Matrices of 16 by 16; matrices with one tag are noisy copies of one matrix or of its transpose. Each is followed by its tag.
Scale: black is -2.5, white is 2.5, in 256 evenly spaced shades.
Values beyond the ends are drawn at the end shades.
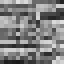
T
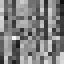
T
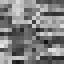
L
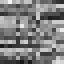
T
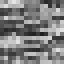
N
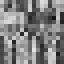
L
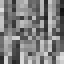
T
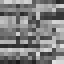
T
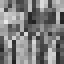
L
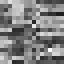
L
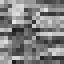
L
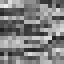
N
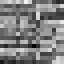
T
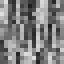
N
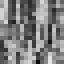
N
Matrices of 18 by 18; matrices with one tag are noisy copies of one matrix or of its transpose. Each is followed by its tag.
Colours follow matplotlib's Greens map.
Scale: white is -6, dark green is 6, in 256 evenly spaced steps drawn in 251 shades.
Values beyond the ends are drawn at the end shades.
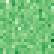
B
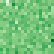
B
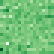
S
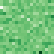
B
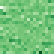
B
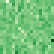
B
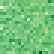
B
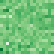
S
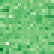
S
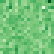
S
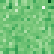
S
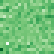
S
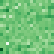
S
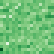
S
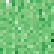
B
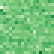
B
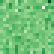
S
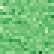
B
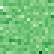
B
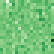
B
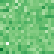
S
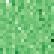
B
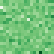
B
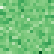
B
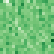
B
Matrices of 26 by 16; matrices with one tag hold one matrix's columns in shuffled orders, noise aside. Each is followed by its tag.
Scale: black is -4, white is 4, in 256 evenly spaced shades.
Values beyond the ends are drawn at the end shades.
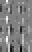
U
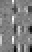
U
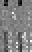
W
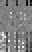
W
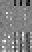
W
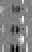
U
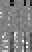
W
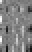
U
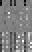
W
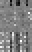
W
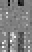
W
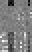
W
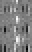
U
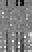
W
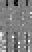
W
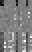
W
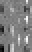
U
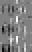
U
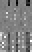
W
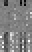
W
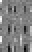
U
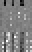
W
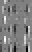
U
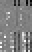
W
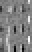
U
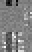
W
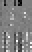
W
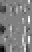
U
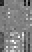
W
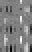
U
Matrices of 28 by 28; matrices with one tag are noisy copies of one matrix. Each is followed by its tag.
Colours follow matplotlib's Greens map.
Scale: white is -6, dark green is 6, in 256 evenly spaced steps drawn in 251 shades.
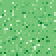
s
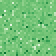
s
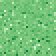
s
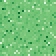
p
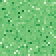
p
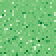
s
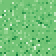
s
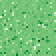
s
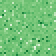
s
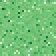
p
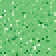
s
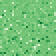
s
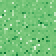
s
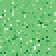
s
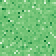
p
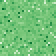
p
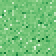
s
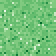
s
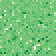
s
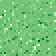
s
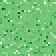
p
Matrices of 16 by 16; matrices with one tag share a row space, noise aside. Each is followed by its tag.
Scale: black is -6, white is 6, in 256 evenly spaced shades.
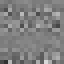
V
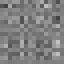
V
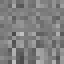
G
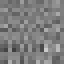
V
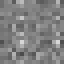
G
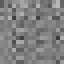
G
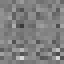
G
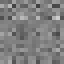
G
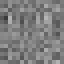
V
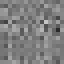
V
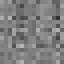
G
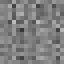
G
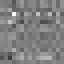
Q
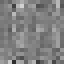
G
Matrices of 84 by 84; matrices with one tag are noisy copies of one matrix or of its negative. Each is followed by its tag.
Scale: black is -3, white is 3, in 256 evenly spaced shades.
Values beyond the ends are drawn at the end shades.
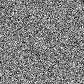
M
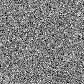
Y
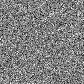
Y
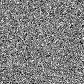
Y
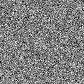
M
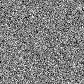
M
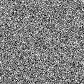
M
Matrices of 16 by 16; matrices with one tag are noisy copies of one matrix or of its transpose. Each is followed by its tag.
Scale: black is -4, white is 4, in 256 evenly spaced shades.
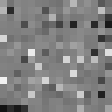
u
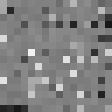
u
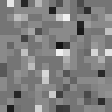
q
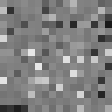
u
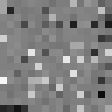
u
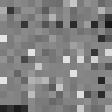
u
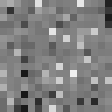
u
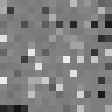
u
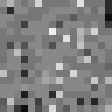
u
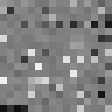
u
